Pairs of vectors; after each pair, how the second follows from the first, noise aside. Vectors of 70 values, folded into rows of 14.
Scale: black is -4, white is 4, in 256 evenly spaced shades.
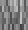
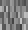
shuffled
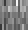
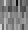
negated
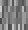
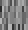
negated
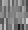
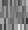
negated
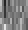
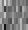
sign-scrambled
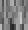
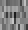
shuffled
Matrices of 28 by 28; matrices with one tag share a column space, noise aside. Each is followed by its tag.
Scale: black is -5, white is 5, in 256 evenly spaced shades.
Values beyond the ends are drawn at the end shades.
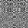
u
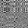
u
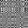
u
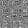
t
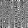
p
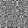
t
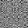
u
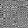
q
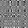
t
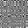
t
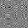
q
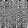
p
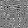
q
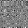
t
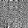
p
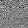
q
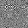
q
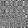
t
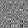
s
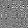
q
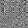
u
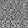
s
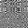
u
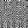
p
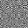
q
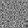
s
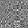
s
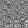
s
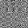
u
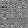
q
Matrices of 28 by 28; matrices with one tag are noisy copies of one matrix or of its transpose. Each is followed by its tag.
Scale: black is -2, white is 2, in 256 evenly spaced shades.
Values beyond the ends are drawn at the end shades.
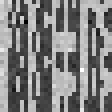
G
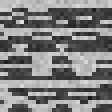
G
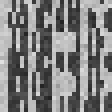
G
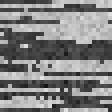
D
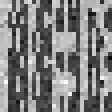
G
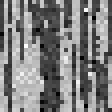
D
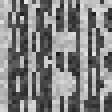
G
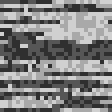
D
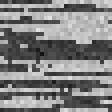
D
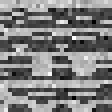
G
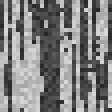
D
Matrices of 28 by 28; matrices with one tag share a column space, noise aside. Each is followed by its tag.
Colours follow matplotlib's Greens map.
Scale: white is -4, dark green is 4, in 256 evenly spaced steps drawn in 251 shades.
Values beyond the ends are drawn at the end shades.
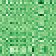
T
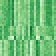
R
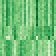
R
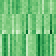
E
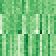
E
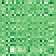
T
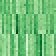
E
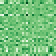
T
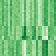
R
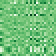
T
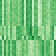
R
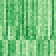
R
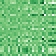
T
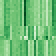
R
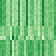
R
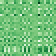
T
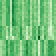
R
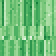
R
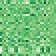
T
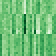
E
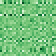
T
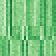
R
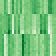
E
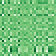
T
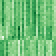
R
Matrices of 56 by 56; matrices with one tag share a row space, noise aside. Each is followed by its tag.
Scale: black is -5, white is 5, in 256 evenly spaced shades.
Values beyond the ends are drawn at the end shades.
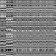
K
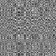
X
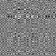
X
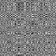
X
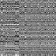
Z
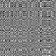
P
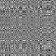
P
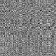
P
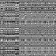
Z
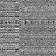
Z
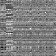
K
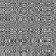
P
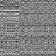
Z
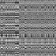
Z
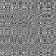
P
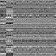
K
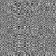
X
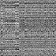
Z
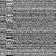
K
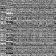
K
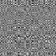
X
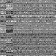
K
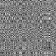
P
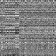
Z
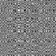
X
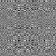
X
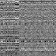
Z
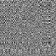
P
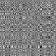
P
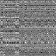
Z
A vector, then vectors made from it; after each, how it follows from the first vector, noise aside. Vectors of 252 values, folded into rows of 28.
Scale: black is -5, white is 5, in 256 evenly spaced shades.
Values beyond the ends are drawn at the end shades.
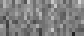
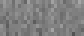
shrunk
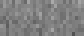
shrunk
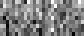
scaled up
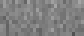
shrunk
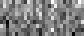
scaled up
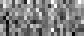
scaled up
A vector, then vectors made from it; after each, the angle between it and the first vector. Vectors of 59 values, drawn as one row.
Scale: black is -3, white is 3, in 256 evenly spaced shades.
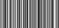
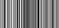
partly aligned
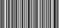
nearly opposite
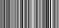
partly opposed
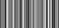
orthogonal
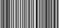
partly opposed
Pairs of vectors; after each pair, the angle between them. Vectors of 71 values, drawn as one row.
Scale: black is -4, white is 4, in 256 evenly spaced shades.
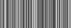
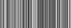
nearly parallel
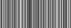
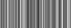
partly aligned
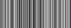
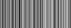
partly aligned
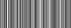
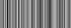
nearly opposite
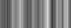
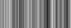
nearly opposite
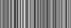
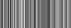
partly aligned
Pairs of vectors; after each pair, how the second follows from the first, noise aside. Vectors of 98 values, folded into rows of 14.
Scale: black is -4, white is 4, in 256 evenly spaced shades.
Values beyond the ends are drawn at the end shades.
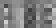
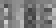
copied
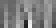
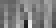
copied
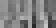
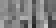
copied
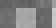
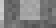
reversed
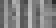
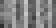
reversed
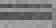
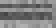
copied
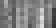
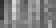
reversed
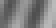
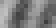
reversed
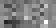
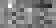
reversed
